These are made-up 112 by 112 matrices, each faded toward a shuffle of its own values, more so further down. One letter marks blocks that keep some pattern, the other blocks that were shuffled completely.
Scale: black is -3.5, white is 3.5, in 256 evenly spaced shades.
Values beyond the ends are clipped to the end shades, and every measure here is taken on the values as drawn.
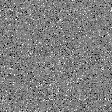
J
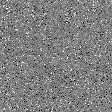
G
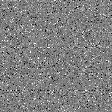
J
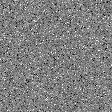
G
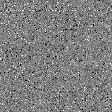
J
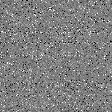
J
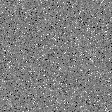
G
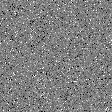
G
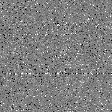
J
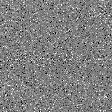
J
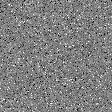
G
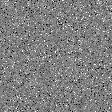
G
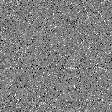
J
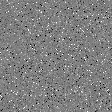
G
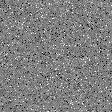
G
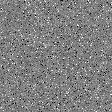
G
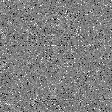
J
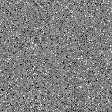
J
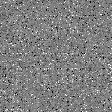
J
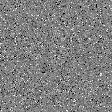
J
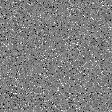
J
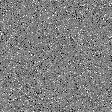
G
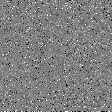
J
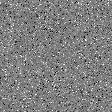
G
